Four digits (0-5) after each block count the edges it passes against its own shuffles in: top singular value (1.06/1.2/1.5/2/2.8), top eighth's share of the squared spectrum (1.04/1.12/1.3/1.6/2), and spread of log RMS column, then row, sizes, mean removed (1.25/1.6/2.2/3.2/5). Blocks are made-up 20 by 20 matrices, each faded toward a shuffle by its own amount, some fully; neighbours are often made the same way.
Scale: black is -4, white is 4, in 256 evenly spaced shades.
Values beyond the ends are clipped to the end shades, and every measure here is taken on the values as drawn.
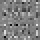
3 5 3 2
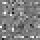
3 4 1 1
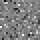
0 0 0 0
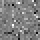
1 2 0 0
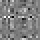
3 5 2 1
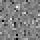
0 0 0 0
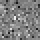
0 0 0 0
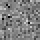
1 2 0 0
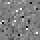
0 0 0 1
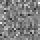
0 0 0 0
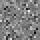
0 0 1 0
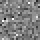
0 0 0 0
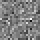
2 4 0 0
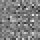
2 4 1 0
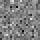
0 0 0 0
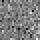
0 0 1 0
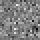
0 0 0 1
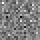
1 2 0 0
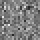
3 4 1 1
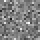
1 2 0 1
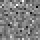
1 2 0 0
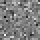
1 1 0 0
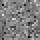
0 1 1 0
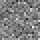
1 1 0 0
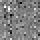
1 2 2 0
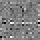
3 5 1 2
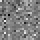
1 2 1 0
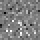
1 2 0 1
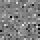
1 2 0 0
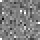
2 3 2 0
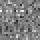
2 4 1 1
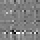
3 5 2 2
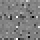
2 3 0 1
